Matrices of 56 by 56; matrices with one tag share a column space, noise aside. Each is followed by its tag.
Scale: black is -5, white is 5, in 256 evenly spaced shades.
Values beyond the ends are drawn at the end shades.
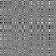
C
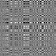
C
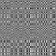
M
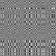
M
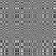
M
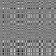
M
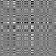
C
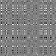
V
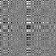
C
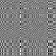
M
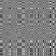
M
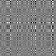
C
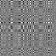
C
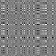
V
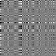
C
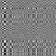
M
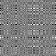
V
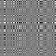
C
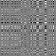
C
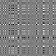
V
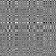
C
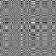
C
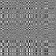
M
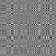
V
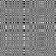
C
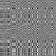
M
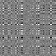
V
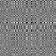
C
